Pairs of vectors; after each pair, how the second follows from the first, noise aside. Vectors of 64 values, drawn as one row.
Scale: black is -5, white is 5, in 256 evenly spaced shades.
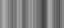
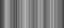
wrapped around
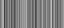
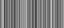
copied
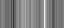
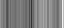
wrapped around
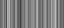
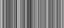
wrapped around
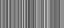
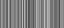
copied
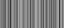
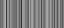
wrapped around
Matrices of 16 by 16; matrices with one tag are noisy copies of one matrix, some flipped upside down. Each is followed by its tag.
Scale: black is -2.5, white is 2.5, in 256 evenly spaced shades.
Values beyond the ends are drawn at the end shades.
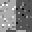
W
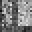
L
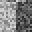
W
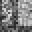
L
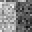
W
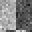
W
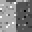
W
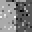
W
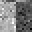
W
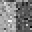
W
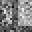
L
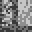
L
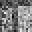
L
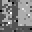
L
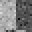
W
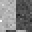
W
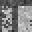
L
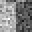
W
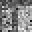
L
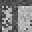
L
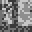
L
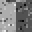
W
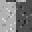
W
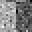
W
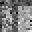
L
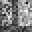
L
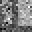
L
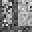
L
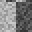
W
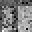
L
